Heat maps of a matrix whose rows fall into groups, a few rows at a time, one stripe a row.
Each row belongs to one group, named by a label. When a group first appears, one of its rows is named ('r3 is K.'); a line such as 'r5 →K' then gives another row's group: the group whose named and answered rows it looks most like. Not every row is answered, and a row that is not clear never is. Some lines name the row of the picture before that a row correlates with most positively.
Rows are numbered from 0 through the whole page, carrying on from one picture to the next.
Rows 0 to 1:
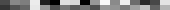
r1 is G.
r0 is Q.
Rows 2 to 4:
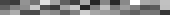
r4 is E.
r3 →Q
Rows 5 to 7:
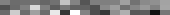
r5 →Q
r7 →E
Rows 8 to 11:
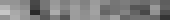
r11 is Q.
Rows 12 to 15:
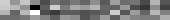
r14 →G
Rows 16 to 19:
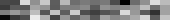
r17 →G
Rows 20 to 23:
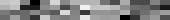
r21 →E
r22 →Q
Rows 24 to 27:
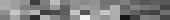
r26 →Q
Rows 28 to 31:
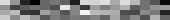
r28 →E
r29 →Q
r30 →E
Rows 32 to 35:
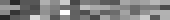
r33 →E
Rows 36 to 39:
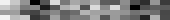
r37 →Q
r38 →E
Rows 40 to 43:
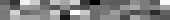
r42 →E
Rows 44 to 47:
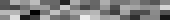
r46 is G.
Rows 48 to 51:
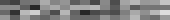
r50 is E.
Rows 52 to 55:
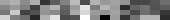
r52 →Q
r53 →E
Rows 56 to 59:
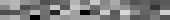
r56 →Q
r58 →Q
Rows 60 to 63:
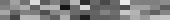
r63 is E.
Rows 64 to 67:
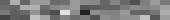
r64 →E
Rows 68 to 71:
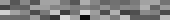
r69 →G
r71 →Q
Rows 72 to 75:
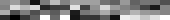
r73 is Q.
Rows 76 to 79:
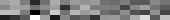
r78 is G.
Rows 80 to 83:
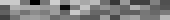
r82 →E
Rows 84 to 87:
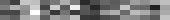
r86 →G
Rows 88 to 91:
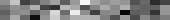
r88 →E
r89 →Q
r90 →E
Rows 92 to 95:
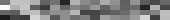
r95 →G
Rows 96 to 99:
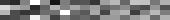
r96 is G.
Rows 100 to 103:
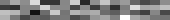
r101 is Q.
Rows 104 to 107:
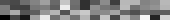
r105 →Q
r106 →E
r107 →G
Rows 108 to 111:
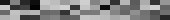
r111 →E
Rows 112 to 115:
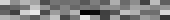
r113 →G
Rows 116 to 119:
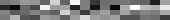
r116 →E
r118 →Q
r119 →E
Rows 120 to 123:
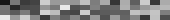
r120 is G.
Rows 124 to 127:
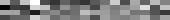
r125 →G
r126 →E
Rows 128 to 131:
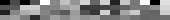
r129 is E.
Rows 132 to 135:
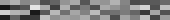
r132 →Q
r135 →G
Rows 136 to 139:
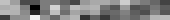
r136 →E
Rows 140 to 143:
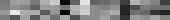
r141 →E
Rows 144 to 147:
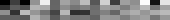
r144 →G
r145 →G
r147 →G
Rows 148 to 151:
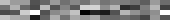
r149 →E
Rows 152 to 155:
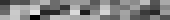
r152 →G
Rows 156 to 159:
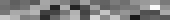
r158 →Q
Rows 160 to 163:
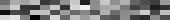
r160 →Q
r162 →G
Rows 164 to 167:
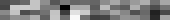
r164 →G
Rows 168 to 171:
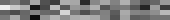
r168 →Q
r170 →Q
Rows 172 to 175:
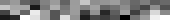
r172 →E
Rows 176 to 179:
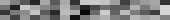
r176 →E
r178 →Q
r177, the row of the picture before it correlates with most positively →175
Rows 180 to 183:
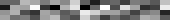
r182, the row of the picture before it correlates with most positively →176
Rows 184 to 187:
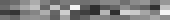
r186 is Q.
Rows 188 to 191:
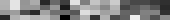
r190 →E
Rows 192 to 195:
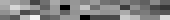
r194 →E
